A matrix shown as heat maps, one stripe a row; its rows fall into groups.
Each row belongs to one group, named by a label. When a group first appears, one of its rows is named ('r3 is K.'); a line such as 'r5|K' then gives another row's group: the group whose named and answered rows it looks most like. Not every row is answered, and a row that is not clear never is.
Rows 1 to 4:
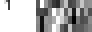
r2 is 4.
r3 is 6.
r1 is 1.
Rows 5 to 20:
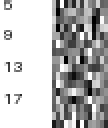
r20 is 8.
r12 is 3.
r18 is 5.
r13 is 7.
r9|1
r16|6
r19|5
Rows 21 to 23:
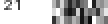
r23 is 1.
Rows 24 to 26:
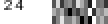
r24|4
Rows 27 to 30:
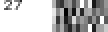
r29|5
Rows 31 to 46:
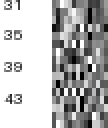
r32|6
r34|8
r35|7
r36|8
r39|4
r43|3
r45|5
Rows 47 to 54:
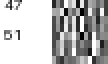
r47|8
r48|3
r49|8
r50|8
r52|5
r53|5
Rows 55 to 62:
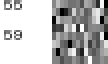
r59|3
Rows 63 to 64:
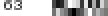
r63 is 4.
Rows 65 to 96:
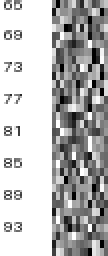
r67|7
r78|6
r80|1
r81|7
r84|5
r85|1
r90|4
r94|6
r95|5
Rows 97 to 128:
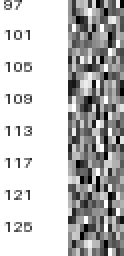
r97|3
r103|5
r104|8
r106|6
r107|8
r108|8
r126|3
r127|6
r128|5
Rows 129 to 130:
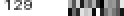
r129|3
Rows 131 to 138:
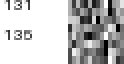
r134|5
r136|6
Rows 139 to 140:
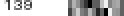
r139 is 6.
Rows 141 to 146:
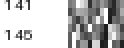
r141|7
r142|7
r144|5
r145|1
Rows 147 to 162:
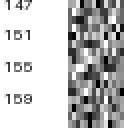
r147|3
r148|1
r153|8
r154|6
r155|7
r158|8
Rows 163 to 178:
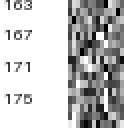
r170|8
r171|6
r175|7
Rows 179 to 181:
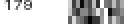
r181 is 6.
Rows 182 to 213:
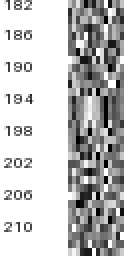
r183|5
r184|4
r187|7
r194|6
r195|6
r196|6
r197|4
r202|4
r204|4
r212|5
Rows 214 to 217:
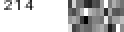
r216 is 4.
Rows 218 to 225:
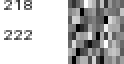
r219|3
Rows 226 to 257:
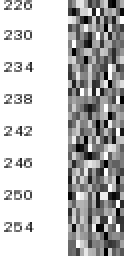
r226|7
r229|4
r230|1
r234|5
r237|8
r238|3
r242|3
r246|6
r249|5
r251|3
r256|7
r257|4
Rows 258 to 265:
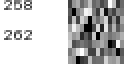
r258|5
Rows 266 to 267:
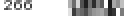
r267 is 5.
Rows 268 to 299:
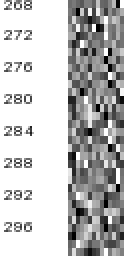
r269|8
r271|3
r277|5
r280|8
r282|6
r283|5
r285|5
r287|7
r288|8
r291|5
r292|7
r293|6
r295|4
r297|8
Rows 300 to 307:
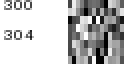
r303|7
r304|4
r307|3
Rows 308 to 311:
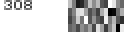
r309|7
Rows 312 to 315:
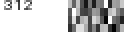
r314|4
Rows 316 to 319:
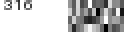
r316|5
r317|3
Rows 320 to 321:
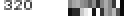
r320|3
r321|8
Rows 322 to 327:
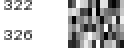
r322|7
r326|6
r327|8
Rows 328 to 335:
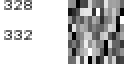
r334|6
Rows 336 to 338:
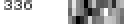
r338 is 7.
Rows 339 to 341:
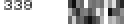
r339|8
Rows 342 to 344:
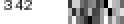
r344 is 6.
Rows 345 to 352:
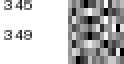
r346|6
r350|6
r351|3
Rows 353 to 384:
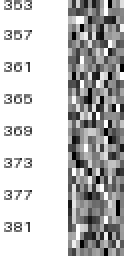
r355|7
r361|3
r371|8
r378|5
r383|3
